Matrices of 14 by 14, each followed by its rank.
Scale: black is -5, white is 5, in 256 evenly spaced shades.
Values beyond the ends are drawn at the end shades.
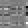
two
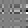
one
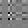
one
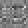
two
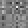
two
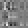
two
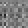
two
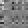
two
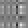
one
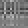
two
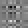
one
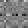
two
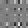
one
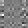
two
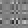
one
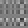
one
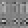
two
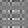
one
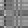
one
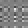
one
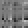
two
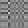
one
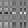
one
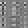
two
